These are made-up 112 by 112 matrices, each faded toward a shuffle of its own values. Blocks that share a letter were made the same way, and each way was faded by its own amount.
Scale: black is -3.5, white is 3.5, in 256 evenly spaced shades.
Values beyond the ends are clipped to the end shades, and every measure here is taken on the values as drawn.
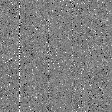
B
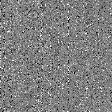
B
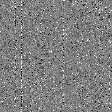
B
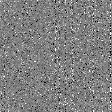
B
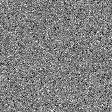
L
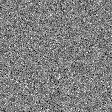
L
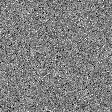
L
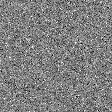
L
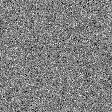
L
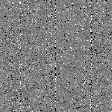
B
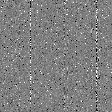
B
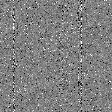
B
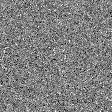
L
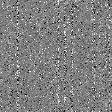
B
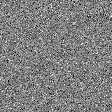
L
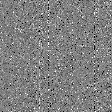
B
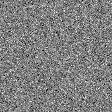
L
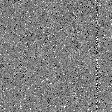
B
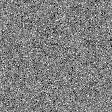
L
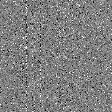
B
